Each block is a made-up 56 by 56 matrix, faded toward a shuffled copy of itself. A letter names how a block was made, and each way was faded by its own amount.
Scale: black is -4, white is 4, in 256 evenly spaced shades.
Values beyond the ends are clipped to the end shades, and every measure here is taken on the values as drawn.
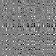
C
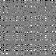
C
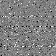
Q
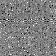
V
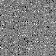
V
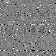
V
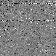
Q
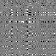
C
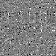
V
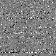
Q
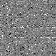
V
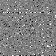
V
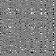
C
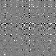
C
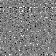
V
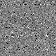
Q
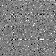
V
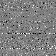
Q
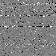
Q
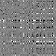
C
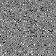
V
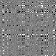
C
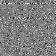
Q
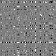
C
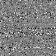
Q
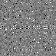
V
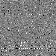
Q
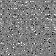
V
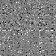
V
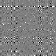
C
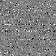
V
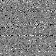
Q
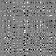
C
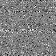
Q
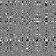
C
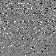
Q
